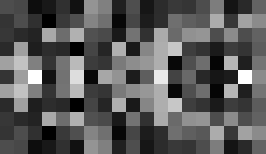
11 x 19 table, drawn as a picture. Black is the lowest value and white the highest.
The middle right is the roughest part. The ninth with the highest average is the middle left. The top and bottom halves mirror each other. No seam splits the table.
